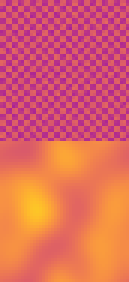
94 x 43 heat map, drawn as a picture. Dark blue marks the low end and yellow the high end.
The table splits into 2 rows of 1 panel. Panel 1,1: middling, checkered. Panel 2,1: high, smooth.
